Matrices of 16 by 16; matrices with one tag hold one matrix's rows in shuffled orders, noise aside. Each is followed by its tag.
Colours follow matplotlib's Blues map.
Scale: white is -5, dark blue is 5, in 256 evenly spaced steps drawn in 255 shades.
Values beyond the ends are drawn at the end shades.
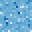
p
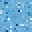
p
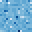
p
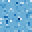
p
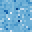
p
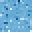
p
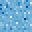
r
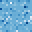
r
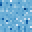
r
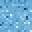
r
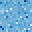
r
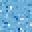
p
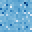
r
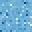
r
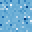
r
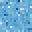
p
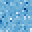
r
